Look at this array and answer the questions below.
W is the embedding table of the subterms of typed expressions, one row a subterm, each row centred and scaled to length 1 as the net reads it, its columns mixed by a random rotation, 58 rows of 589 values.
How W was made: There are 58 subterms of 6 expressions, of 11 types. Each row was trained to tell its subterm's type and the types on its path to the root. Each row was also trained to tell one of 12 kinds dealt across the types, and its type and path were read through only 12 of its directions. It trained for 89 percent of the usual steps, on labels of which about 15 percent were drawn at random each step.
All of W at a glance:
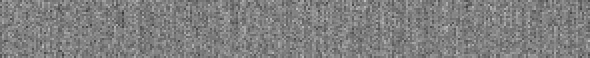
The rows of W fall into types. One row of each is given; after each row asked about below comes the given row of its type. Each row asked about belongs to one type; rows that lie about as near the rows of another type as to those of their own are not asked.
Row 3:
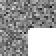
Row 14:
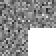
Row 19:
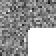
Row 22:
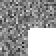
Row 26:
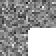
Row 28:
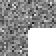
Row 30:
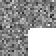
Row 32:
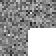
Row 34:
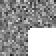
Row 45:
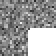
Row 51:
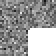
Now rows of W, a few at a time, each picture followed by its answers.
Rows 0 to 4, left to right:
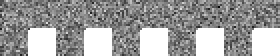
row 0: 14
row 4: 28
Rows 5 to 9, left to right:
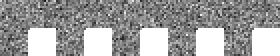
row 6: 45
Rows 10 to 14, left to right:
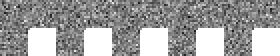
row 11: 30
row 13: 26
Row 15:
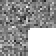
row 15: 26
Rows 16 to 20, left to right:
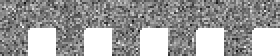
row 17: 30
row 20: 30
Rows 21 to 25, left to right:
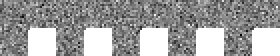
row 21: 26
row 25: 19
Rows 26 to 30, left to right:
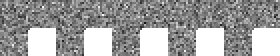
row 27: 30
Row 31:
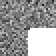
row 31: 14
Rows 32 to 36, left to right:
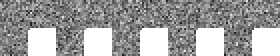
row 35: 51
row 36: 26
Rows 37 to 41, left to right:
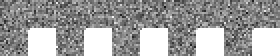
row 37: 14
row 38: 51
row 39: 22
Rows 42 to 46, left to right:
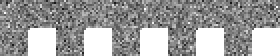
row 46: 32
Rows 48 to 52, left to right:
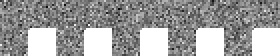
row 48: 32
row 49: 51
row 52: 14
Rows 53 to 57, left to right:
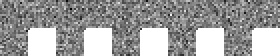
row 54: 45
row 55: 45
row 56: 45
